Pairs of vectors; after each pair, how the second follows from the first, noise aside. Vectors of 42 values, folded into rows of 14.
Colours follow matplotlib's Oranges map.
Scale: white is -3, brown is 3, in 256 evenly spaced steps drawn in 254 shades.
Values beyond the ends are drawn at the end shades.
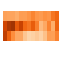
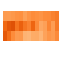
shrunk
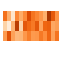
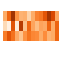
sign-scrambled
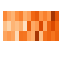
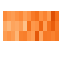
shrunk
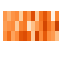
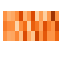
sign-scrambled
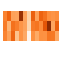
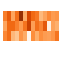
sign-scrambled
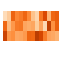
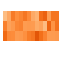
shrunk
